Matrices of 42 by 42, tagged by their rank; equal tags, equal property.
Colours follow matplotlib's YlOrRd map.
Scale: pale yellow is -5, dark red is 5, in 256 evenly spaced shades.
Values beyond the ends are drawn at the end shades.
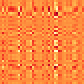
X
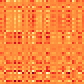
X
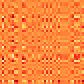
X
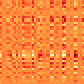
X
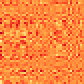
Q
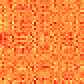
Q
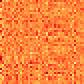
Q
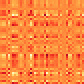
X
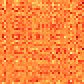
Q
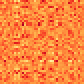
Q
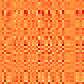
X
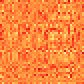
Q
